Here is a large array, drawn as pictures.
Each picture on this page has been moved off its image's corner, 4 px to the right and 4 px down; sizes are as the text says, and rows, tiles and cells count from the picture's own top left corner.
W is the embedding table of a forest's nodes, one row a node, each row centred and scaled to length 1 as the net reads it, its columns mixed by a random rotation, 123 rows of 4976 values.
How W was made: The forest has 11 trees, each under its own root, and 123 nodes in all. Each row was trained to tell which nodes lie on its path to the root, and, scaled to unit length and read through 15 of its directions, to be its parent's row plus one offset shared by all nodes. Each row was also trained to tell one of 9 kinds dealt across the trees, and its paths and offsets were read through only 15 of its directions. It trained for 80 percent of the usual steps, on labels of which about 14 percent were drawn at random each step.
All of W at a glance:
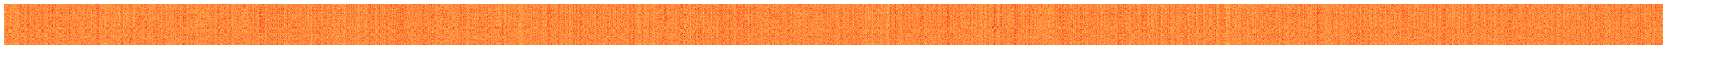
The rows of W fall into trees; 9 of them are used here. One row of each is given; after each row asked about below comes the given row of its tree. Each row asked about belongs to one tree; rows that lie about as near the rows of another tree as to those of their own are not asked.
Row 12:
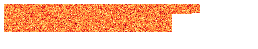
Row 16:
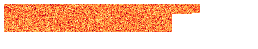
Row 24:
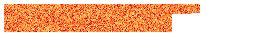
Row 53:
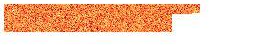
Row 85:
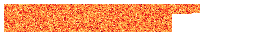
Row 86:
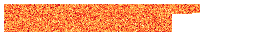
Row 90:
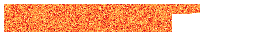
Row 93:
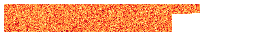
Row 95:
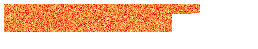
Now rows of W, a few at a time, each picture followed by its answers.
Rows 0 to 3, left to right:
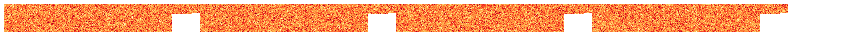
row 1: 86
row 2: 93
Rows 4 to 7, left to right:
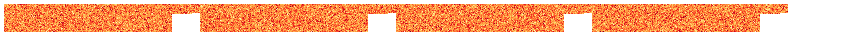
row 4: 24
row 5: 90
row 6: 85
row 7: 86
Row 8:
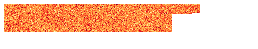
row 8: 12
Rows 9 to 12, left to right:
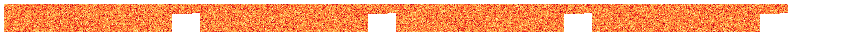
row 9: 53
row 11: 93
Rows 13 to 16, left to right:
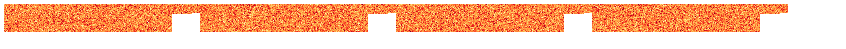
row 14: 85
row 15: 95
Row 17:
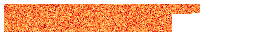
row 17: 85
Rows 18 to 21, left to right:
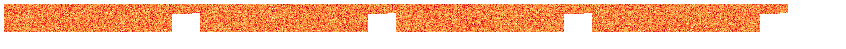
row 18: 24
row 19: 24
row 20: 53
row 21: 53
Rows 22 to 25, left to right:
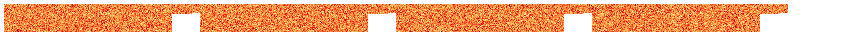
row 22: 53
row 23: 90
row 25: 53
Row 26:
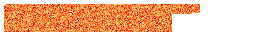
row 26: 53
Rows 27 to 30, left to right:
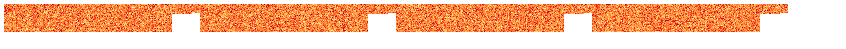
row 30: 93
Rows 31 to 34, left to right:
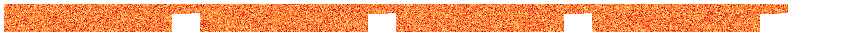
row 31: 93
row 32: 12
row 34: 16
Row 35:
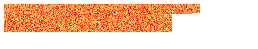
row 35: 90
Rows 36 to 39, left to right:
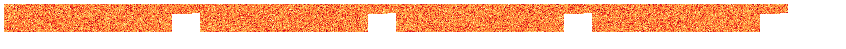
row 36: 53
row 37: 16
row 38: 85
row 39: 24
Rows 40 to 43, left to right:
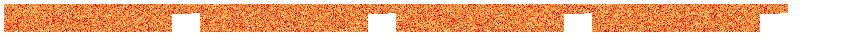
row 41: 85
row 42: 12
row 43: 53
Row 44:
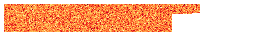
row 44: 93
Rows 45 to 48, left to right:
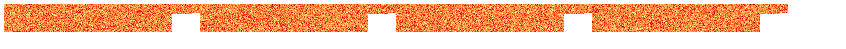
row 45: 53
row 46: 12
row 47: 86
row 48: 24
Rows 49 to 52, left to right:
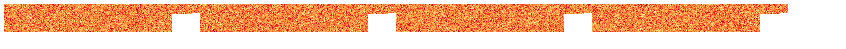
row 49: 85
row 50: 95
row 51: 93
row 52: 85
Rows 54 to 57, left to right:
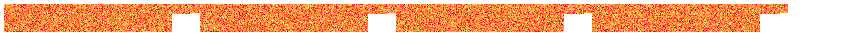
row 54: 85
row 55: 95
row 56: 90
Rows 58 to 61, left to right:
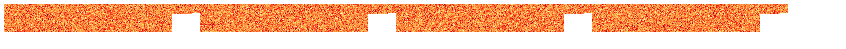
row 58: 86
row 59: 93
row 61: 85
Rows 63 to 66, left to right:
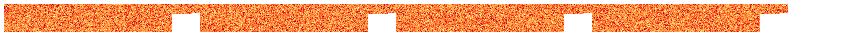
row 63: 85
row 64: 12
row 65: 24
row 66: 90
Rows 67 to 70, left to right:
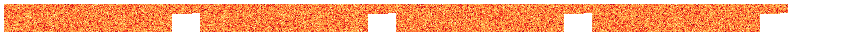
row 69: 90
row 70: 90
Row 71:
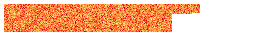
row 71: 53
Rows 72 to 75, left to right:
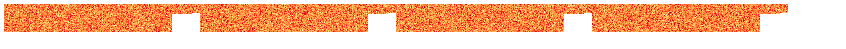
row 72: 12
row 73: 90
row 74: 90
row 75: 16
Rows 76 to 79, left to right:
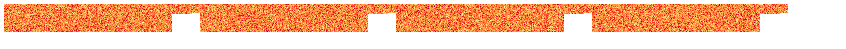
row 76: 53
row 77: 16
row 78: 95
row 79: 85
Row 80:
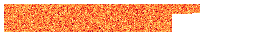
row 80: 16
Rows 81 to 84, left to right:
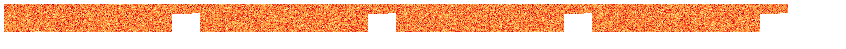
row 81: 53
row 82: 12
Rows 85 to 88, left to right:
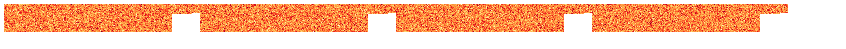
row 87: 24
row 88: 93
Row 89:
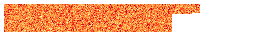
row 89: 24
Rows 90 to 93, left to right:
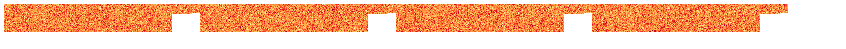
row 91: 85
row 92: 90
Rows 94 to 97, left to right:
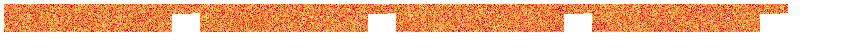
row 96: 93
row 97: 93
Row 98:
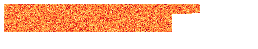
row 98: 93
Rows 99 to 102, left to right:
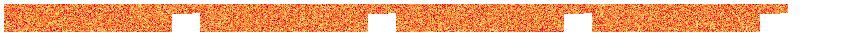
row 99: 90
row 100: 53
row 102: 53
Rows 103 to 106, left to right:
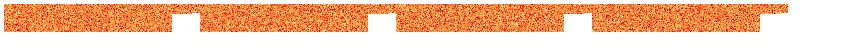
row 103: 12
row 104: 12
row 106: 16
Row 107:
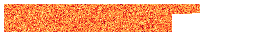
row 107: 24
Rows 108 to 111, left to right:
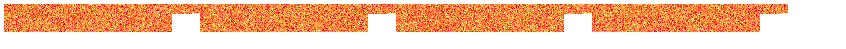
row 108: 12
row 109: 85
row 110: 95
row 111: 93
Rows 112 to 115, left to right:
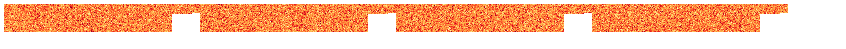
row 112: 53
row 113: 90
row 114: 12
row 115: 85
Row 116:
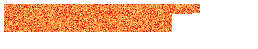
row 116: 90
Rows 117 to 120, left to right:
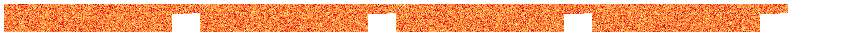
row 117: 93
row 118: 85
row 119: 53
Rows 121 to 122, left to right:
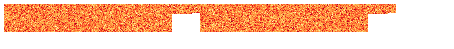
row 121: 12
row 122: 85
